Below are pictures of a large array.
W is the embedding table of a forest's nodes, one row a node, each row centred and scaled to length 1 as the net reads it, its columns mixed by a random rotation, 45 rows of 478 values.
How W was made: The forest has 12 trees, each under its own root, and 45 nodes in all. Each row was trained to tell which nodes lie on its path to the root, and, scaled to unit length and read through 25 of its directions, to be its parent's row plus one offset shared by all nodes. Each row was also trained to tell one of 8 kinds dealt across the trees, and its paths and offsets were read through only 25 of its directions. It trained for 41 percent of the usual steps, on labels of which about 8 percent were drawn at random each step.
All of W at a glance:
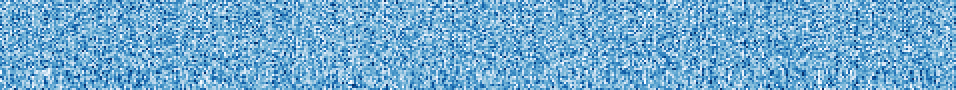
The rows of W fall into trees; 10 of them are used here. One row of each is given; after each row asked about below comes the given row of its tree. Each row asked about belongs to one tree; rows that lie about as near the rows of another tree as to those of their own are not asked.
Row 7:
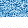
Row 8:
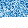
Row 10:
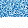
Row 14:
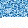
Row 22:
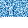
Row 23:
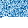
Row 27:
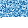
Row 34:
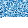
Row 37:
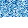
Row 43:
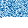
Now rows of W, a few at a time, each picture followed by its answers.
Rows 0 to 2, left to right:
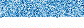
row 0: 10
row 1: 7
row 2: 8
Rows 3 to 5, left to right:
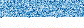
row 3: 27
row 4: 34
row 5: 10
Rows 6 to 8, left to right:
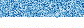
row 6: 7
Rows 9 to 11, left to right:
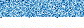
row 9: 7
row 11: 27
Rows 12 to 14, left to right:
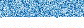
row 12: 43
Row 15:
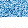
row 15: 10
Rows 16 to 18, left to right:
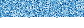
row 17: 34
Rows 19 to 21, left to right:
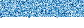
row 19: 34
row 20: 22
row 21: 7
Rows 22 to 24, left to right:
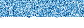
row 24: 43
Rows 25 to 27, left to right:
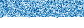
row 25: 23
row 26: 10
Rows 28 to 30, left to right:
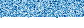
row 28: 8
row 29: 23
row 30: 14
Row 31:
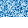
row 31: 23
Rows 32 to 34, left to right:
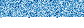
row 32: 8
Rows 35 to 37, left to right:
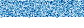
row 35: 37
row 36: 37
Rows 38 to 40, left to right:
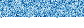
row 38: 43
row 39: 37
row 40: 37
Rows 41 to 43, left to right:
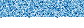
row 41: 43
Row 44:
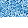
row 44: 27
